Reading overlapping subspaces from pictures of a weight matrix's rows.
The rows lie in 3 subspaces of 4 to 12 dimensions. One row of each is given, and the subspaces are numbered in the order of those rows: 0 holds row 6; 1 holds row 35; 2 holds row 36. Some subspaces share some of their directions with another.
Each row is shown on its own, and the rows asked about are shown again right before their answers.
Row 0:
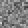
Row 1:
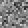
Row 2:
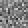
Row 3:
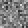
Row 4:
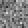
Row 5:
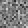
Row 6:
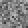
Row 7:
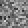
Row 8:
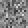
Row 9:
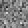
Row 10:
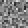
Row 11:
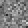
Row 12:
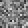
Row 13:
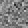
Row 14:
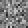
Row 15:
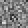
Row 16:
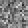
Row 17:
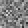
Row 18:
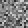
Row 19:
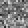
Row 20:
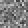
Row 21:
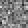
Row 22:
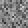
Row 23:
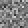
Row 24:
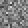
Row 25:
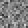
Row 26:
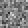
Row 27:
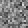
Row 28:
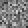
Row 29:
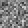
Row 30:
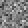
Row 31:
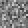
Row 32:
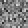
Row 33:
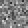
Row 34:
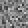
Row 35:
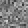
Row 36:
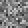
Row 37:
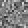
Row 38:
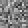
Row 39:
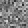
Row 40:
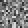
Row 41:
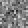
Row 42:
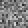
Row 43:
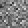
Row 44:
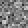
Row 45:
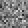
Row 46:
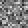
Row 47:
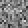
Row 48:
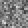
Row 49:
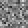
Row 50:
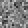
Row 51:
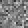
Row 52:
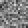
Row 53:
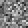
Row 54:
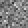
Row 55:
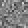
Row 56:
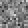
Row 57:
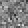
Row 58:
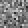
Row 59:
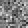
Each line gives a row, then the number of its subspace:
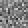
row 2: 0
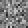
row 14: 2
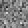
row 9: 0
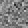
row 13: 1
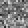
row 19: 0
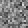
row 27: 0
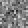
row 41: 0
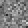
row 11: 1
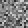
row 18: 0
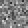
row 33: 2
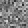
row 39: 1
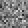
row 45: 2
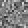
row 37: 2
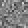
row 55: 2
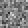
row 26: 0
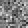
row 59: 1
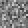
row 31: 0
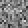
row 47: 0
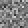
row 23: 0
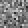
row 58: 0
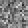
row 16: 1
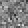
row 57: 0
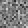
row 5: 0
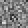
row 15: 0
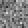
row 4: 0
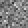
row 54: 2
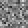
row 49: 2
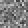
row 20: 0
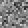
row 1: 2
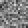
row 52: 0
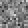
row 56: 0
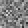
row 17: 0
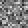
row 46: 2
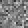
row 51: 0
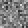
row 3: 0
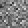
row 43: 2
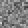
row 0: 2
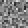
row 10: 0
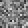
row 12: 0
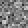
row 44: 2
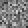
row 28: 0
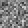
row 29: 0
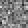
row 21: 2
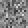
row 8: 2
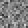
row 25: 0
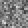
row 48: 1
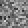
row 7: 2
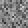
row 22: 0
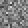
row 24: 2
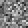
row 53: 1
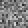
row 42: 0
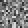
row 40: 0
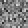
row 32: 0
